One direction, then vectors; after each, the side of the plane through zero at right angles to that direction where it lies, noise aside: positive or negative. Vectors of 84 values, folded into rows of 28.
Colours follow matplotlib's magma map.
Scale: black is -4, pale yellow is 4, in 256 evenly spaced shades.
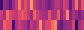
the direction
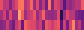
positive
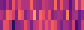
positive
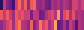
positive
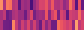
negative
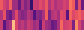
negative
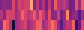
positive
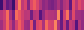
positive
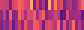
positive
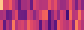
negative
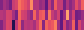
positive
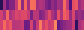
positive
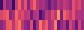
positive
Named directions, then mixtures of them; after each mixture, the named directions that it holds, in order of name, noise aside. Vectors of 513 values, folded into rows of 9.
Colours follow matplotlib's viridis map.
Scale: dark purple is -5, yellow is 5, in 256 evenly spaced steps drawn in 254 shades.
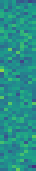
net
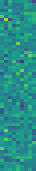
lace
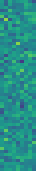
lace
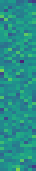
lace, net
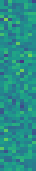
lace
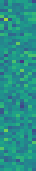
lace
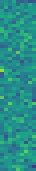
net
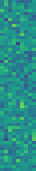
lace, net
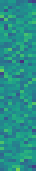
lace, net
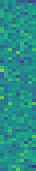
net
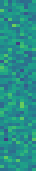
lace, net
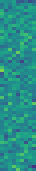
net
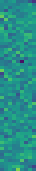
lace, net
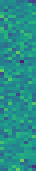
lace, net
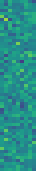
lace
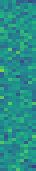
net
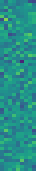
lace, net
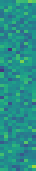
net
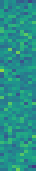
net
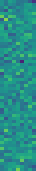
lace, net
